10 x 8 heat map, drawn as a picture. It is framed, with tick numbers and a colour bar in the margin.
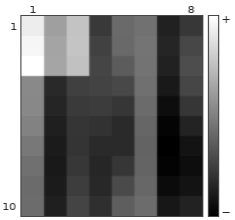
Ninth with the highest average: top left. Calmest part: centre. Odd patch: higher, in the top left. Average level on the scale: 30%.
